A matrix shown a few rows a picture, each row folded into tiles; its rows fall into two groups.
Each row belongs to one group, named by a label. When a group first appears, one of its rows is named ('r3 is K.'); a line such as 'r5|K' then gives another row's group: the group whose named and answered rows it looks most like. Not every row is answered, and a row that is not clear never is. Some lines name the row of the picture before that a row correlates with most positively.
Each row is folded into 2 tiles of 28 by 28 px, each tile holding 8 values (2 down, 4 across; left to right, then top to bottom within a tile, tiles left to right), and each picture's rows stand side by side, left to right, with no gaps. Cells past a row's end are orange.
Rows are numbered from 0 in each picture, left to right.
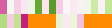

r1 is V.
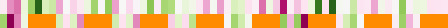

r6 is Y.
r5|V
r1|V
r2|V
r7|Y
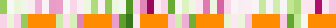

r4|V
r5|Y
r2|Y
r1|V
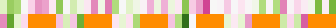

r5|V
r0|Y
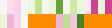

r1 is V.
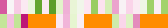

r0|V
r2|V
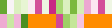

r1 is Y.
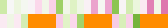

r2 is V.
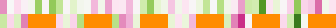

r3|V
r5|Y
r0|V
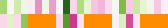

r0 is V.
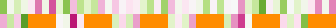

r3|V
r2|V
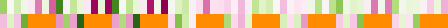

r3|Y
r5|V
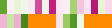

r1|Y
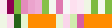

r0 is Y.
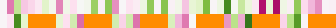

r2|V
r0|Y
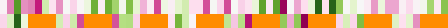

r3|Y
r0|Y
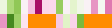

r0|Y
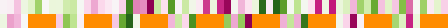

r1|Y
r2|Y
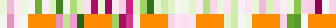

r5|Y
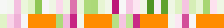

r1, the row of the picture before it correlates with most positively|2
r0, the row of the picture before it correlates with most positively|2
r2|V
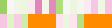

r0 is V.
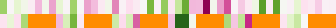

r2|V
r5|Y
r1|Y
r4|V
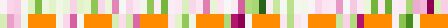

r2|V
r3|Y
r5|Y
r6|V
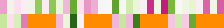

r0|V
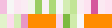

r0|V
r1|Y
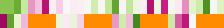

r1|V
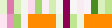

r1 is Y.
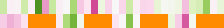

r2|Y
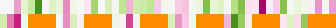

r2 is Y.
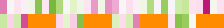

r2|V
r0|V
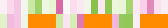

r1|V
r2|Y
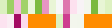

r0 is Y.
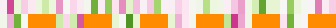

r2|Y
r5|Y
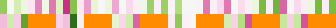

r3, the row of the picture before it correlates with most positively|5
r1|Y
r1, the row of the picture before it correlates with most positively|0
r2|V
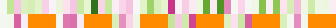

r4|V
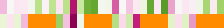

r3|V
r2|V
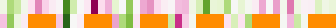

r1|Y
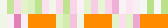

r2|V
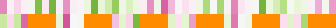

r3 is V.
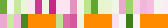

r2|Y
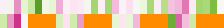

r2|V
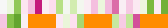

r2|V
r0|Y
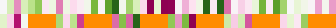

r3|V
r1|V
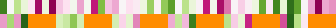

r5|Y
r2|V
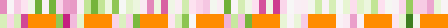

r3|Y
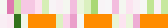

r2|V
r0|Y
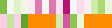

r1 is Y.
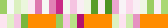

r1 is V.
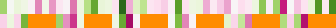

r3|Y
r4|V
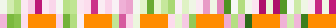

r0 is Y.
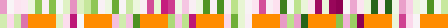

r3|V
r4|Y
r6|V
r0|V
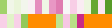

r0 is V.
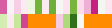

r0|V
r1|Y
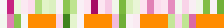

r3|V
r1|Y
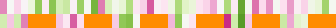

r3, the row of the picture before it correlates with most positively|2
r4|Y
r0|V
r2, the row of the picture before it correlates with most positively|1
